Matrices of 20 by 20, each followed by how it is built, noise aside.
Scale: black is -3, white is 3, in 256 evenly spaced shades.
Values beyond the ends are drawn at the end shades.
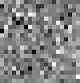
noise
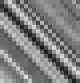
Toeplitz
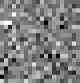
noise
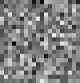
noise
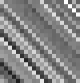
Toeplitz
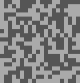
noise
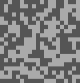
noise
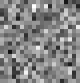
noise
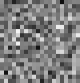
noise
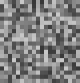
noise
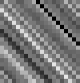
Toeplitz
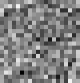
noise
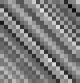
Toeplitz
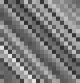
Toeplitz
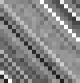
Toeplitz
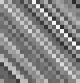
Toeplitz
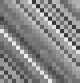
Toeplitz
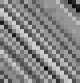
Toeplitz
